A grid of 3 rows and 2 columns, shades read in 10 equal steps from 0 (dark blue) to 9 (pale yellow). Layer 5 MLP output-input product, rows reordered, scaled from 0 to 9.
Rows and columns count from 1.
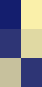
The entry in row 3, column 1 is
7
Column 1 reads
0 1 7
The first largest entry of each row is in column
2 2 1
